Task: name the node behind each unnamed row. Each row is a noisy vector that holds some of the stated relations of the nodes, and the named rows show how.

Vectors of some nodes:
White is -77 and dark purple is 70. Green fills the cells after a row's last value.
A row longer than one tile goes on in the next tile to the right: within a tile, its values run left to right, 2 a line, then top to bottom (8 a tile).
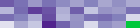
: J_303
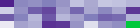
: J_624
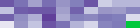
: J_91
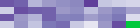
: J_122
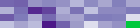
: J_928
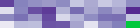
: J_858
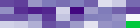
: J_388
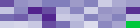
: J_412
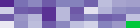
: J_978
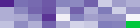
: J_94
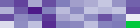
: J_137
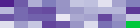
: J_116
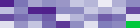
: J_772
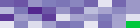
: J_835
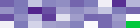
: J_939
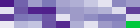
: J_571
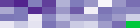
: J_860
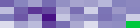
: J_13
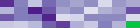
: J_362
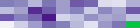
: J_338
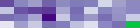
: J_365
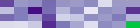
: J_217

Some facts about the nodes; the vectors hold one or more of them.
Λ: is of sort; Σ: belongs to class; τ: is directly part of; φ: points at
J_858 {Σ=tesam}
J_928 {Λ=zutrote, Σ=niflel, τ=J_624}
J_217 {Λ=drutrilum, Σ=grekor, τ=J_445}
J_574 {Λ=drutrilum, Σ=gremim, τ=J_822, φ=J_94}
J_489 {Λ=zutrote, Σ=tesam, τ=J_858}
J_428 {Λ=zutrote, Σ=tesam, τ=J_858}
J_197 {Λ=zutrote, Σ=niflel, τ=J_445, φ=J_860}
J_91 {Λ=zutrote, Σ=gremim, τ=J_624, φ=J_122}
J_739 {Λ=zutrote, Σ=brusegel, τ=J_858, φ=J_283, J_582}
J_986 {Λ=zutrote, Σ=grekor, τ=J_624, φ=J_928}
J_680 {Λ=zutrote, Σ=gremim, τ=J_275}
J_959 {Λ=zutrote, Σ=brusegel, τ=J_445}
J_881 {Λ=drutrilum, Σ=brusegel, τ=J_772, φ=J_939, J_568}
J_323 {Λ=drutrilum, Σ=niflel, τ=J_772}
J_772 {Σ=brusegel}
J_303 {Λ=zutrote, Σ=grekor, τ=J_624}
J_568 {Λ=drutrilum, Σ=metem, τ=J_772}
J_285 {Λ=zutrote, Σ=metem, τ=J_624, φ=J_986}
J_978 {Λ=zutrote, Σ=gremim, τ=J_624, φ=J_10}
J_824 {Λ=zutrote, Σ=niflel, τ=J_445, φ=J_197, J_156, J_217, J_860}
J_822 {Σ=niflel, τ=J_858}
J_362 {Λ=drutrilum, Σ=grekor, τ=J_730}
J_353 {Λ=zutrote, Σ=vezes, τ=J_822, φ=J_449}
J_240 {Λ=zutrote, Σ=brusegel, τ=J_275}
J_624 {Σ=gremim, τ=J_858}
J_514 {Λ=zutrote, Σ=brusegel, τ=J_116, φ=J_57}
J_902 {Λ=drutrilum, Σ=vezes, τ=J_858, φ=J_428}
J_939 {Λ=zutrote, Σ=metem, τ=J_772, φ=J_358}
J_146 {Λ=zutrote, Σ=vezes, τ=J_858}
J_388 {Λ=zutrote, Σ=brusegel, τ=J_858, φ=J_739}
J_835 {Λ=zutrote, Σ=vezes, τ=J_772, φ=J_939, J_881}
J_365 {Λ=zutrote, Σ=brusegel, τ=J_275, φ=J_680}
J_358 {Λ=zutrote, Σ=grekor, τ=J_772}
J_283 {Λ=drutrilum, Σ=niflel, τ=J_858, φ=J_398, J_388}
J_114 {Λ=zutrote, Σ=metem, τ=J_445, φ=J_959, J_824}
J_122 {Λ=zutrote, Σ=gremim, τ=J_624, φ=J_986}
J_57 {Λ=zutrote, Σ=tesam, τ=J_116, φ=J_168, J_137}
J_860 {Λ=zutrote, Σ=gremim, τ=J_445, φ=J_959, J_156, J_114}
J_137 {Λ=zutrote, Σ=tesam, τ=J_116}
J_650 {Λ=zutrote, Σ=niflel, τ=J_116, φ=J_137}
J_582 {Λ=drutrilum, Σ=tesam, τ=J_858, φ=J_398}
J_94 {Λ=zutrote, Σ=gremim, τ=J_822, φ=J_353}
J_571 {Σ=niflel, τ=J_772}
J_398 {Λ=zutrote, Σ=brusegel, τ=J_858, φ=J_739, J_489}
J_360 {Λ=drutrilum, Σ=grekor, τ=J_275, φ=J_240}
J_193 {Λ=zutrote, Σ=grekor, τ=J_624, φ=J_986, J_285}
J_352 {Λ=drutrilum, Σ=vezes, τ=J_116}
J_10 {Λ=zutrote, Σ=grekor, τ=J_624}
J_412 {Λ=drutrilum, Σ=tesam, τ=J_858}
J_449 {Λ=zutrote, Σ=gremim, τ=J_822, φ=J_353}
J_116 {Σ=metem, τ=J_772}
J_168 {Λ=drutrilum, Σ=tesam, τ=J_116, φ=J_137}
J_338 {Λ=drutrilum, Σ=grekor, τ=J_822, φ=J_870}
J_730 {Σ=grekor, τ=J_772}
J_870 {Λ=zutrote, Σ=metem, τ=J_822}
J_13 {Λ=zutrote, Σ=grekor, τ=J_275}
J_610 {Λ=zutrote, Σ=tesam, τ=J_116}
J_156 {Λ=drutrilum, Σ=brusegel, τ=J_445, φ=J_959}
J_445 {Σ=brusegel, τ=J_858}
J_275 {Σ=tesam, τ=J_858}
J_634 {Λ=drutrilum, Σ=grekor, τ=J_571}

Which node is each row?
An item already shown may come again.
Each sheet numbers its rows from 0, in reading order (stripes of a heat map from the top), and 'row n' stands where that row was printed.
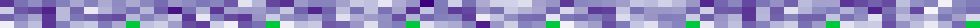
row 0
J_10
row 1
J_398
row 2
J_445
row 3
J_730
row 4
J_822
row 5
J_978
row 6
J_824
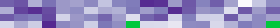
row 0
J_610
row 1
J_156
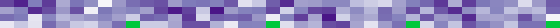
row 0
J_860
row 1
J_739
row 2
J_275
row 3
J_650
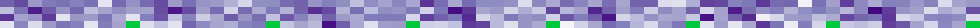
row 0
J_835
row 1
J_959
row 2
J_928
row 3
J_634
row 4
J_338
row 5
J_881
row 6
J_323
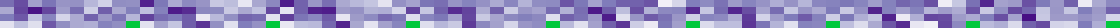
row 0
J_959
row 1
J_772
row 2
J_571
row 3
J_146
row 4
J_283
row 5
J_489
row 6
J_582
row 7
J_360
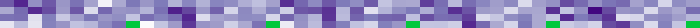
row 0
J_114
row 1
J_870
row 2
J_978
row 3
J_352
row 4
J_568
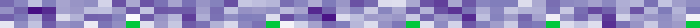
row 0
J_358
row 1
J_91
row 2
J_338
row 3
J_514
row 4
J_428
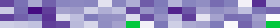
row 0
J_634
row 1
J_939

